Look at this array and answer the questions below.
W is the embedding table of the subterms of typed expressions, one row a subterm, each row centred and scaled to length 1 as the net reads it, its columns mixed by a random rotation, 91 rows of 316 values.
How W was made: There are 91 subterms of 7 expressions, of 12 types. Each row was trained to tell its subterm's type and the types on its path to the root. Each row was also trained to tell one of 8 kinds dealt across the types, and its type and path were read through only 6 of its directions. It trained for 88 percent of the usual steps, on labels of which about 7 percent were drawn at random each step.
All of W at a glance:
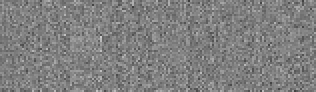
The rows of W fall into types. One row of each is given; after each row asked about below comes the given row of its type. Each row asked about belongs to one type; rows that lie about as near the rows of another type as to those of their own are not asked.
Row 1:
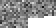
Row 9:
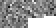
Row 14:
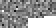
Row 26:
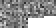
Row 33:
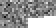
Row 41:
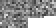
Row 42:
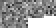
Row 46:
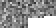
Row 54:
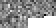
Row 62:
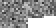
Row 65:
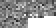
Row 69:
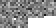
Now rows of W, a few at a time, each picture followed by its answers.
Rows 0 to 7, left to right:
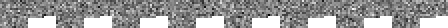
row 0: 26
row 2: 69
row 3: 41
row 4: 26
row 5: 9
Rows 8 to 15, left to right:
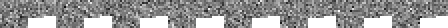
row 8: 42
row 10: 65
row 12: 42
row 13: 14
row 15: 9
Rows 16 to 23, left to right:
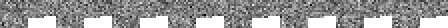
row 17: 54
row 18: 14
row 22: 42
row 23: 46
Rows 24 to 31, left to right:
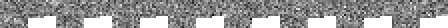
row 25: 62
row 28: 26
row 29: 14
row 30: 69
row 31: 14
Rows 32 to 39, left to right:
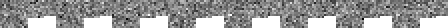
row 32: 65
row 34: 14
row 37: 54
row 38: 26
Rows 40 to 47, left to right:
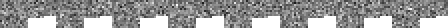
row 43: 54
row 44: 62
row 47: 14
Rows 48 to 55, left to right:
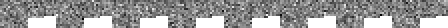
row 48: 1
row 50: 54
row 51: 46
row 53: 62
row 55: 41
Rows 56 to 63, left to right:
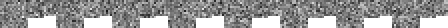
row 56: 14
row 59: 65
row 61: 1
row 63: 42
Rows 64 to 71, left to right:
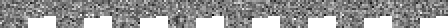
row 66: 9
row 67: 54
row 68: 1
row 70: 41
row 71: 26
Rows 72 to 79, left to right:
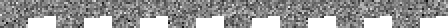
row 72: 9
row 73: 41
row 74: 65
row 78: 62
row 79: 41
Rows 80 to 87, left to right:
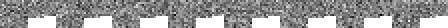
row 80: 9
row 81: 26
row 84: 9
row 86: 26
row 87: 42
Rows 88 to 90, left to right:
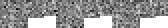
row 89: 65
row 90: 41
